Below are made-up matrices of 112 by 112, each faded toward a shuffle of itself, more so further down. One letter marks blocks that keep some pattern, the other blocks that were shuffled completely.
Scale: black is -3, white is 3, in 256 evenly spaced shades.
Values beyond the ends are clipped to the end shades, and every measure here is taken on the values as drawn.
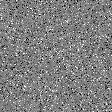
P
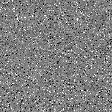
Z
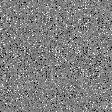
Z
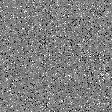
Z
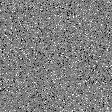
P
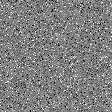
P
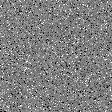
P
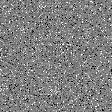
Z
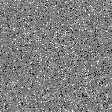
Z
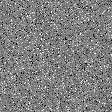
P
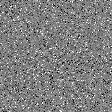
Z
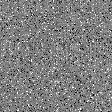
Z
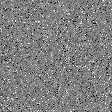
P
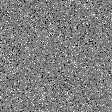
P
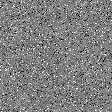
P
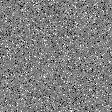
P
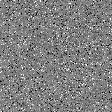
Z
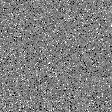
Z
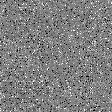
Z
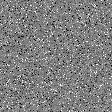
P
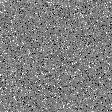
P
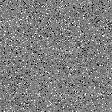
Z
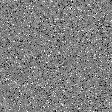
P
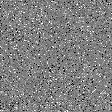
Z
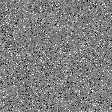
P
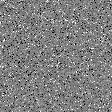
P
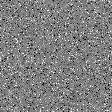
Z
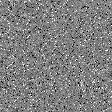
Z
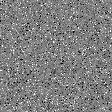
Z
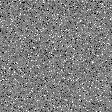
P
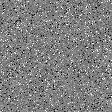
P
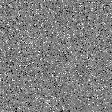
Z
